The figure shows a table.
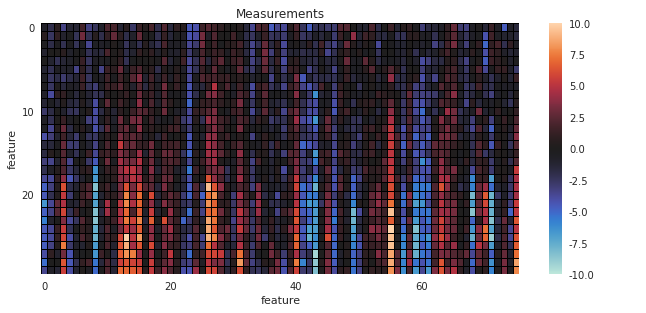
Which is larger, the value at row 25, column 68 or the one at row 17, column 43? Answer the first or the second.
the second
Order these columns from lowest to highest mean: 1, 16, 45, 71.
71, 1, 16, 45
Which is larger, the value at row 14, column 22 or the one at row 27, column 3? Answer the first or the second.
the second
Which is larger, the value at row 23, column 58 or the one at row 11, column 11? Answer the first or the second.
the first
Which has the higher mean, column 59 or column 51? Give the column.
51
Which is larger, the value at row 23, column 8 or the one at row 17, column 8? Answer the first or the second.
the second
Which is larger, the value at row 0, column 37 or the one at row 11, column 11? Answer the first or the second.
the second
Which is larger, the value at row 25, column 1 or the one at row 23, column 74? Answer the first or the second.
the second
